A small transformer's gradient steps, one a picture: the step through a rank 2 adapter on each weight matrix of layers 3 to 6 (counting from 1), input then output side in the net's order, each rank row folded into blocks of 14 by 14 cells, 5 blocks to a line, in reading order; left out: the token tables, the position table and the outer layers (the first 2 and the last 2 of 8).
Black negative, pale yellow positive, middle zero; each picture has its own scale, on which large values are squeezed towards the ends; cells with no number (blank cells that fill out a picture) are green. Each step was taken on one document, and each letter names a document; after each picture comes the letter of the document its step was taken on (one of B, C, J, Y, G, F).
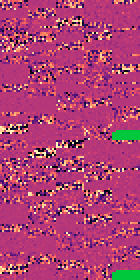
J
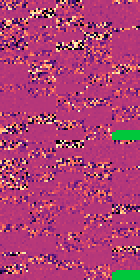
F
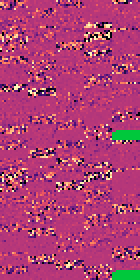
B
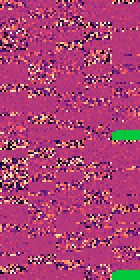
F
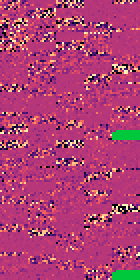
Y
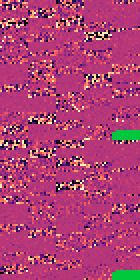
F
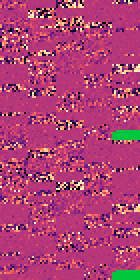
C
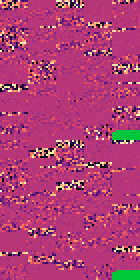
B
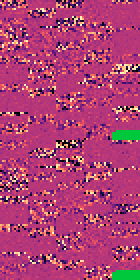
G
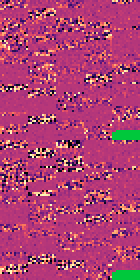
J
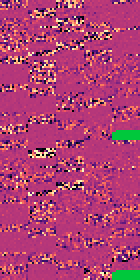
J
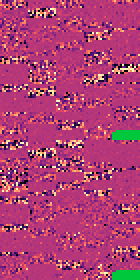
J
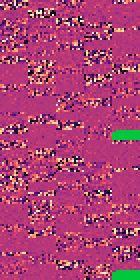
J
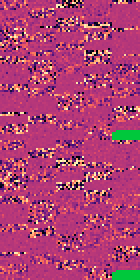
G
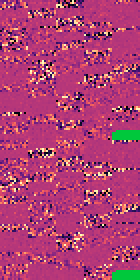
G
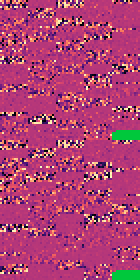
Y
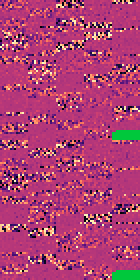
G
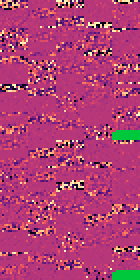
B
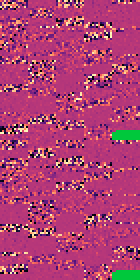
Y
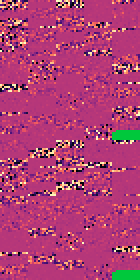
B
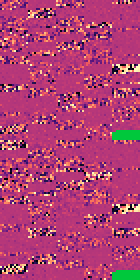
C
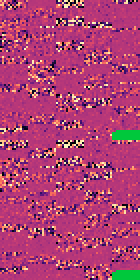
Y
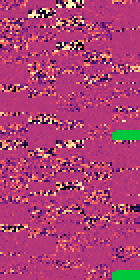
F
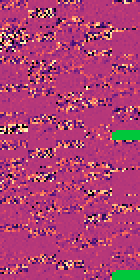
Y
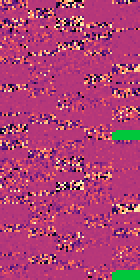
C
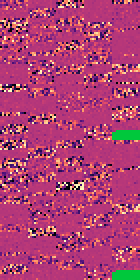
C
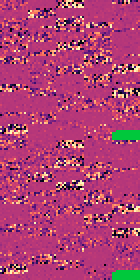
C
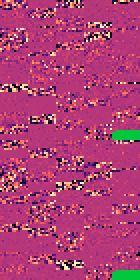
B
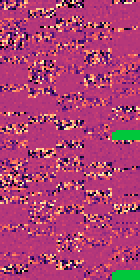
G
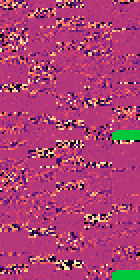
B
